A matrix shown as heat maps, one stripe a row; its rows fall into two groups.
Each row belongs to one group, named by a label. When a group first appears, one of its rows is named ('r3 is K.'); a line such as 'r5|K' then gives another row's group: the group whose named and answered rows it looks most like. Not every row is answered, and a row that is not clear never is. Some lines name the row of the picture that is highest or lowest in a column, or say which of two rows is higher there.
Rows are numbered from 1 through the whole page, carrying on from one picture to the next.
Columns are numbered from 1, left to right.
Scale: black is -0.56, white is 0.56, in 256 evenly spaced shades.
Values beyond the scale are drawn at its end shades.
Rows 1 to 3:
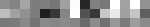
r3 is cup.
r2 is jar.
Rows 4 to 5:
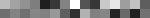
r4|jar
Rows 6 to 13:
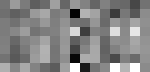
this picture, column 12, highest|13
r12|cup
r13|jar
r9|jar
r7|cup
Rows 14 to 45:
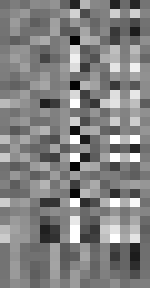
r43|cup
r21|jar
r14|cup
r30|cup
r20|jar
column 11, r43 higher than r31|No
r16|cup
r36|jar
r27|jar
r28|cup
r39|jar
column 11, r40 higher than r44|Yes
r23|cup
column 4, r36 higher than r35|No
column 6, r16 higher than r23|Yes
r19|jar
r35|cup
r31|jar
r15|jar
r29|jar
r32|cup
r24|jar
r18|cup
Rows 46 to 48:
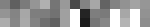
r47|jar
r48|jar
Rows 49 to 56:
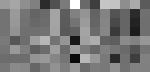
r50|cup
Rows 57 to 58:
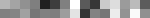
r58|jar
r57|jar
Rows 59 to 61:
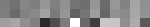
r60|cup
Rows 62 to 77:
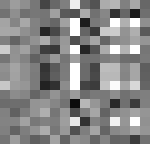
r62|jar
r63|cup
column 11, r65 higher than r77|Yes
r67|jar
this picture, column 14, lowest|63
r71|jar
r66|cup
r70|jar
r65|jar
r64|jar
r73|cup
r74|cup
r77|cup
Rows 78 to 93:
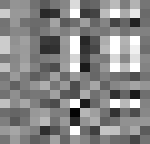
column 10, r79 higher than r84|No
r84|jar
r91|cup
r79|jar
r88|cup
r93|cup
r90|cup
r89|jar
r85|jar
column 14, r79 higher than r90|Yes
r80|cup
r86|cup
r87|cup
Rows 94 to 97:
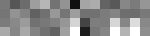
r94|cup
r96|jar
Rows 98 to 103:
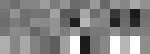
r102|jar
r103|jar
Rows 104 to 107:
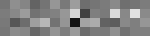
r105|jar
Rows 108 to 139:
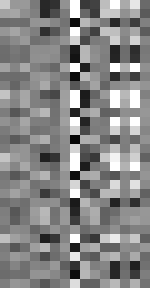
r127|cup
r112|jar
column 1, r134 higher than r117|Yes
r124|jar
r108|jar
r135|cup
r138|cup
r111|jar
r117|cup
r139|jar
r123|cup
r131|cup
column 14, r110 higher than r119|No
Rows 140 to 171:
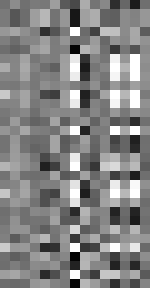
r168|cup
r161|jar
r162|jar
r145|cup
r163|cup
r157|jar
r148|jar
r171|cup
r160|jar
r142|cup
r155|cup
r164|cup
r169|cup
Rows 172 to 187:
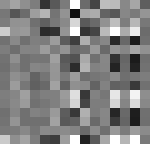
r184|cup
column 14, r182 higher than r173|Yes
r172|jar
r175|jar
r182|jar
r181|cup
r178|cup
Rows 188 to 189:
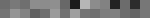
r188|cup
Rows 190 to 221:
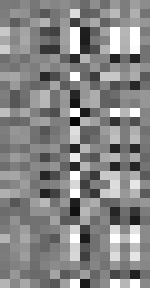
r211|jar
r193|jar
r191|jar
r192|cup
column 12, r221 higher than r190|Yes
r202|jar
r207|jar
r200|cup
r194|jar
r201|cup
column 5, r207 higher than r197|No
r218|jar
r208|cup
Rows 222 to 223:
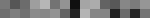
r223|cup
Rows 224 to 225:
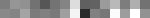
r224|jar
